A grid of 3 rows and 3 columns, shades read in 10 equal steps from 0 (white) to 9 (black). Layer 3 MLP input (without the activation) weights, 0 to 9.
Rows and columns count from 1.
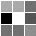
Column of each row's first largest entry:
3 1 1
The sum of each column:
17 8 15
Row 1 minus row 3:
-2 -2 1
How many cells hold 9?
1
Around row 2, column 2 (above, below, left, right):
3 5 9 6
